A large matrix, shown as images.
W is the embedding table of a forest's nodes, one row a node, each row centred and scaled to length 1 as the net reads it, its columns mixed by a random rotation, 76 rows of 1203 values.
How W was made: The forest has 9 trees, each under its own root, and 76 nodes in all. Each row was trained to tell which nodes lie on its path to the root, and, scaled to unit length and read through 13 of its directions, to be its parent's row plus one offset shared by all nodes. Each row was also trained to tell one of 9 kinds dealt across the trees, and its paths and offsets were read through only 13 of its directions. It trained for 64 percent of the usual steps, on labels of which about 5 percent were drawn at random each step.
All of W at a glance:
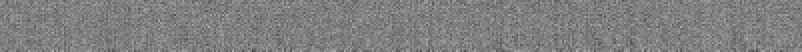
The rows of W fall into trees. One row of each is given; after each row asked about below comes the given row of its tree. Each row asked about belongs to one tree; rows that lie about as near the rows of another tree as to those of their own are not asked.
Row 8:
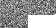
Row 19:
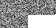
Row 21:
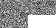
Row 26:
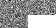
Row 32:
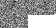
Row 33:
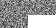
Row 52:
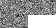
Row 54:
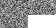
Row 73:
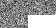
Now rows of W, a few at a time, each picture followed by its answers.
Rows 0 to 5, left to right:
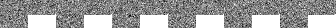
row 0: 21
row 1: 32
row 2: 52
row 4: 8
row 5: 32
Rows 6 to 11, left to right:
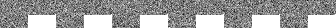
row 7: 19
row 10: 21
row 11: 8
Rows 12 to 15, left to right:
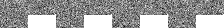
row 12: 32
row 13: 32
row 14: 8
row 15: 32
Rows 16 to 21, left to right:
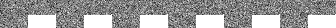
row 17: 33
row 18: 8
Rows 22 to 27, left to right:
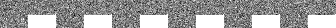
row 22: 21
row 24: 19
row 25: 33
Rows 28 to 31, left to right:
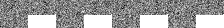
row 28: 32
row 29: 21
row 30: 32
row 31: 21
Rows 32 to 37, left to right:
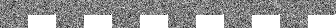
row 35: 8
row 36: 19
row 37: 8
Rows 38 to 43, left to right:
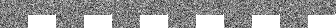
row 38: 19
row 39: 54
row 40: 26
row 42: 8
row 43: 8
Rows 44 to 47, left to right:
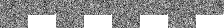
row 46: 19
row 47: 21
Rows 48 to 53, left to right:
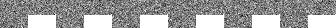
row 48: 33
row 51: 21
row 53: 26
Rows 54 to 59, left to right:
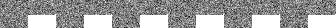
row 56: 32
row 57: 52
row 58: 21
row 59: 8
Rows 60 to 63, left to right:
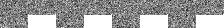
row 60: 21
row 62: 33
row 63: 21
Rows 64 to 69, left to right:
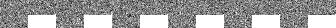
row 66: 52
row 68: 33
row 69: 32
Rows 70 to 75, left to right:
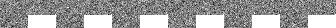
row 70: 8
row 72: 26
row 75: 32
